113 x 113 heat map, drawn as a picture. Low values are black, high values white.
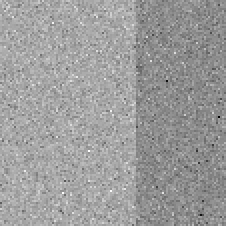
Seam: vertical, 60% of the way across, the left part higher. Average level on the scale: 60%. Stripes: none.
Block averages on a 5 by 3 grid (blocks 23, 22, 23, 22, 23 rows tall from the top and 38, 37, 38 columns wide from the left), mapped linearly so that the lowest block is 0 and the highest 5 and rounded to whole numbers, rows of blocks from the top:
5 4 0
5 4 0
5 4 0
5 4 0
5 4 0
